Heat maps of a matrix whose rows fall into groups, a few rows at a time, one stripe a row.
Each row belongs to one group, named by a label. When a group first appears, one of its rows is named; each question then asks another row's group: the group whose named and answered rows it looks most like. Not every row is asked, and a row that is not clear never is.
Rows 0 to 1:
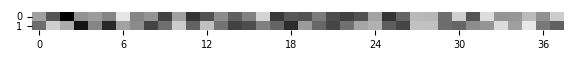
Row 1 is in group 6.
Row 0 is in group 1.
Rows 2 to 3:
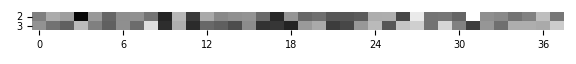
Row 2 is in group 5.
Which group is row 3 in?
1
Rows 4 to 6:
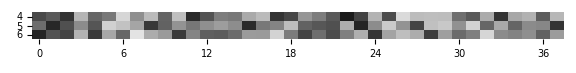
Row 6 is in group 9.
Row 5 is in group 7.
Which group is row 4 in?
1
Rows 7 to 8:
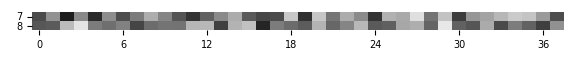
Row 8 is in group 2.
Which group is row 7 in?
9
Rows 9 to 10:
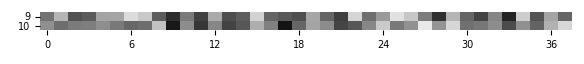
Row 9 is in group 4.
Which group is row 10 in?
1
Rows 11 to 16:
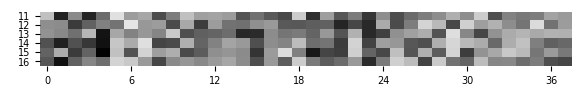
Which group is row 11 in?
7
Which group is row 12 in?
1
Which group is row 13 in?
9
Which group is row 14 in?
7
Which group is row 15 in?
9
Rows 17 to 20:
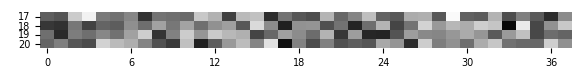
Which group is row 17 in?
2
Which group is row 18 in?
1
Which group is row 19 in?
7
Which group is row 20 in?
5
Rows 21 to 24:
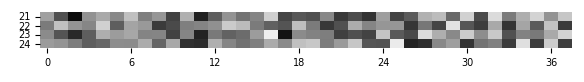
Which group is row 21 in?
1
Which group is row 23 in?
1
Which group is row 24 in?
4
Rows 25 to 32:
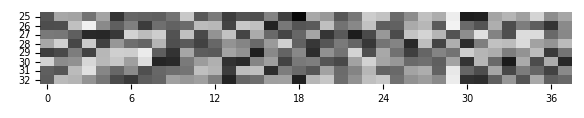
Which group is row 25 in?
6
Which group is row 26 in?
2
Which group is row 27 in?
1
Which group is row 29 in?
7
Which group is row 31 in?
2
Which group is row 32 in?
6
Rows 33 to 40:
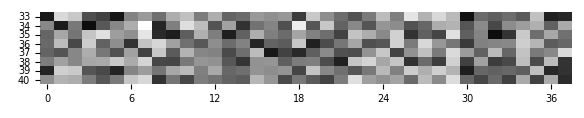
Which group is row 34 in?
7
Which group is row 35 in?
4
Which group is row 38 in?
4
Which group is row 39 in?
6
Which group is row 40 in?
4
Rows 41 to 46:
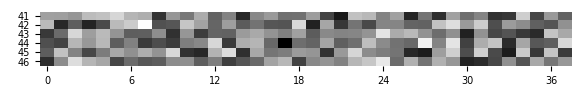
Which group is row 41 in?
4
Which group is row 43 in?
5
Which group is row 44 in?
2
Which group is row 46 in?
6
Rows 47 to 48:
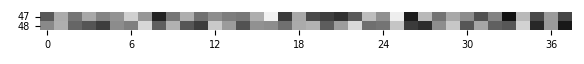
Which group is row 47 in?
4
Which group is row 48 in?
4
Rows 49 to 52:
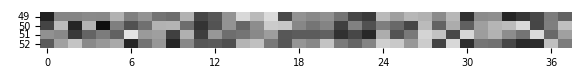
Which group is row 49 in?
5
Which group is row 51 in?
1
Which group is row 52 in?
5
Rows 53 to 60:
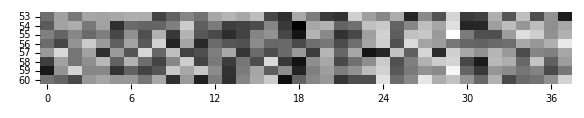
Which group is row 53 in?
4
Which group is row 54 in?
6
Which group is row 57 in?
9
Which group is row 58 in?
6
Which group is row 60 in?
1
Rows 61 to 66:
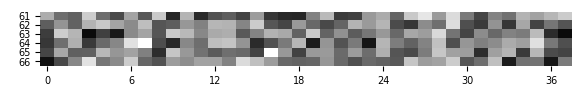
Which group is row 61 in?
1
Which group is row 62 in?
4
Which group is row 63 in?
6
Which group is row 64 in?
7
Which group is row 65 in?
6
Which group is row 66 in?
2
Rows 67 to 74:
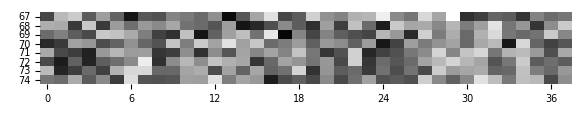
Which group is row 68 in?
9
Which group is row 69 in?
5
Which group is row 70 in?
2
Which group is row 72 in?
7
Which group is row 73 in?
7
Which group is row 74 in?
2
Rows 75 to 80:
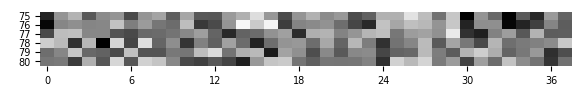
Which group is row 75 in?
5
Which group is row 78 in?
9
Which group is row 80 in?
9
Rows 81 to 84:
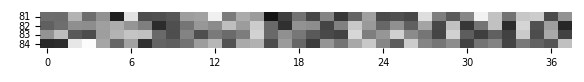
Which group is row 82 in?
4
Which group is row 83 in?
4
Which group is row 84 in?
2
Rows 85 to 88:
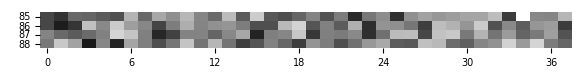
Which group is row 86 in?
7
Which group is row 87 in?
7
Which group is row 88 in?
6
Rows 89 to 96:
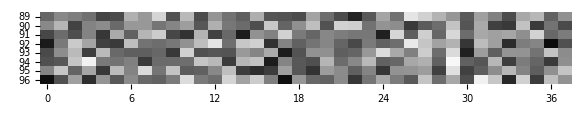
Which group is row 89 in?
1
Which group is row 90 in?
4
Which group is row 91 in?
9
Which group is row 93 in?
5
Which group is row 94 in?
2
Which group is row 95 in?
9
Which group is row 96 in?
5
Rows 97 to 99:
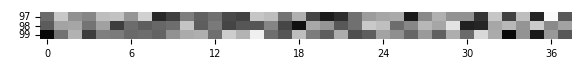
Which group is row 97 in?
4
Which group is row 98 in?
6
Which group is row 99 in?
5
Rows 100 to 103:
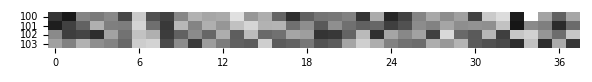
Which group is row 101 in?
2
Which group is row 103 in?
4
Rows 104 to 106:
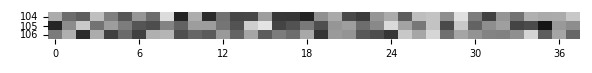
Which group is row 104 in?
1
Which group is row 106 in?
9
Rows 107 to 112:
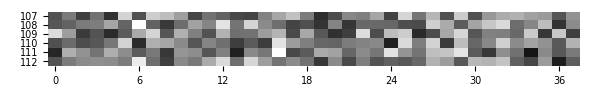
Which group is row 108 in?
2
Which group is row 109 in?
4
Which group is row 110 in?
9
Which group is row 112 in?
2
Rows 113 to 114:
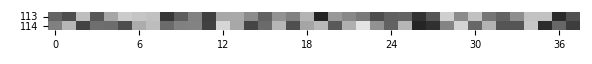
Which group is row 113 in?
7
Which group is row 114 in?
4
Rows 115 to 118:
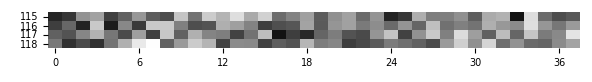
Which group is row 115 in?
2
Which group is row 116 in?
9
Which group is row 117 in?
1
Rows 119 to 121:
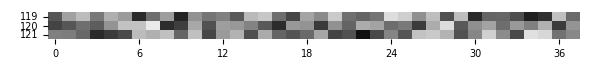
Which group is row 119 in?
5
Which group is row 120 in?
7
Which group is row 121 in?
1
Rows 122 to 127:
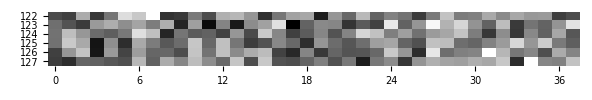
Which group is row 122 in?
7
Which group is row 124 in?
4
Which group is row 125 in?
6
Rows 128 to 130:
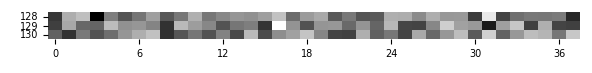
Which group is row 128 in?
5
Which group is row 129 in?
6
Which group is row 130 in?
7
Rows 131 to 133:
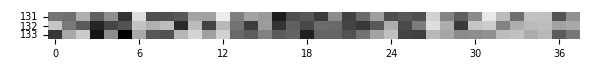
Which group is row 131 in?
2
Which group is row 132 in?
1
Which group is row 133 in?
6
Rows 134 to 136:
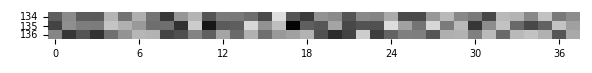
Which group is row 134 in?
6
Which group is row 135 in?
5
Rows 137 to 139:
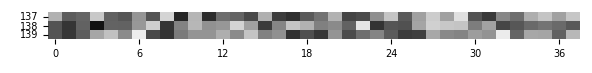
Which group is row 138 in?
7
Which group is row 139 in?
2
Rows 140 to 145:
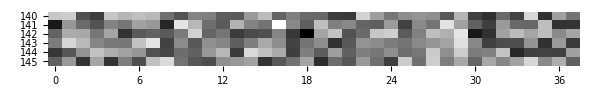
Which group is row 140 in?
4
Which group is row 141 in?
6
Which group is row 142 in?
6
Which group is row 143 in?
4
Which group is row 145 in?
9
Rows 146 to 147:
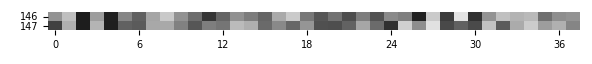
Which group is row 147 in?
9
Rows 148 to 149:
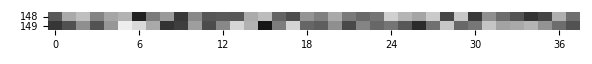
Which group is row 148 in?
5
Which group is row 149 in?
7
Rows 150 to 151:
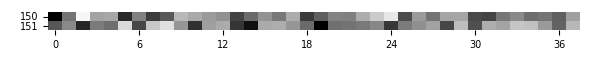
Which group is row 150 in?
6
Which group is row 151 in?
9
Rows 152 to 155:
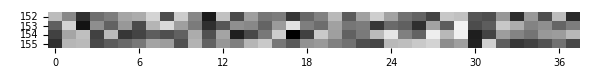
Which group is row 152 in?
4
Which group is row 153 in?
9
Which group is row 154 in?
6
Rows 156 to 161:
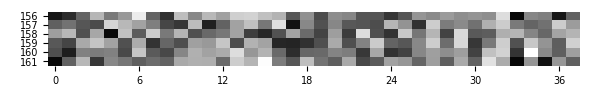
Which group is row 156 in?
2
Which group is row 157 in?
5
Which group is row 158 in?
9
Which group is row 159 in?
2
